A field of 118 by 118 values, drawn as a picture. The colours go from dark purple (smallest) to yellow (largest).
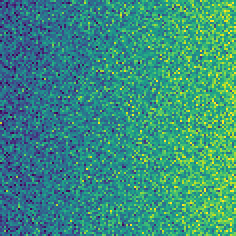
The values follow a bell shape. Overall the values sit about 50% of the way up the scale. The field climbs toward the right. No regular stripes run through it.
